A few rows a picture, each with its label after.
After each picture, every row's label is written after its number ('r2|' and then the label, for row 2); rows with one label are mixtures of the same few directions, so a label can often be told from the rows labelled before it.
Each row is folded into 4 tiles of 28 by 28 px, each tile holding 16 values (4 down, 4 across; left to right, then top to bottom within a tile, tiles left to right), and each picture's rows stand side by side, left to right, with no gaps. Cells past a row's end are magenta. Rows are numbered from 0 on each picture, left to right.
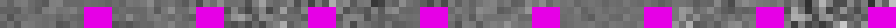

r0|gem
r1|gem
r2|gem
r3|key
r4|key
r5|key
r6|gem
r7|gem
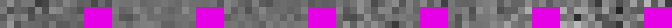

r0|key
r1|gem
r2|key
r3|gem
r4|key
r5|gem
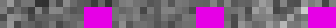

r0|key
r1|key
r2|key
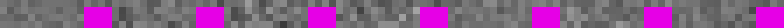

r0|gem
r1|gem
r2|gem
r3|key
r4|key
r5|gem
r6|key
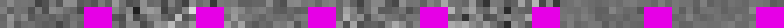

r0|key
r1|key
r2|gem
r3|gem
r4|gem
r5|key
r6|key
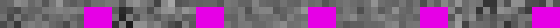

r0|gem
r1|gem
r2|key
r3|gem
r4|key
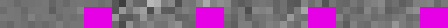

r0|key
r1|key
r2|key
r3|key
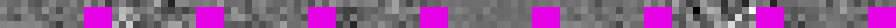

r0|gem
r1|gem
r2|gem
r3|gem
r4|gem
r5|gem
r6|key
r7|gem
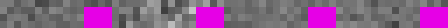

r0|key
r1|key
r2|gem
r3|gem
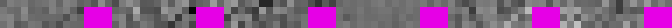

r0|key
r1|key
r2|key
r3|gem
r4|key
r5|gem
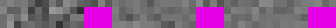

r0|key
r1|gem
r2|key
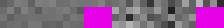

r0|key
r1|gem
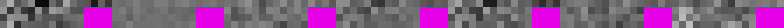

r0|key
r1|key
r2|gem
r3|key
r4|key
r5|key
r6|gem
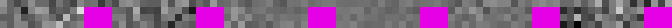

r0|key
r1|key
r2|gem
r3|gem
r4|key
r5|gem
